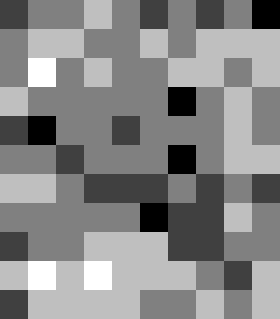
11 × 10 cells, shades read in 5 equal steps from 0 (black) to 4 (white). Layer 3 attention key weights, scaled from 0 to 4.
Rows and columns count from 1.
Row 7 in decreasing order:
3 3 2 2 2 1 1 1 1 1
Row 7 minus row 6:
1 1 1 -1 -1 -1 2 -1 -1 -2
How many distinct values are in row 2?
2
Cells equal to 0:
5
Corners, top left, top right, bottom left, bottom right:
1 0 1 3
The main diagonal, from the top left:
1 3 2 2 1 2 2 1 2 3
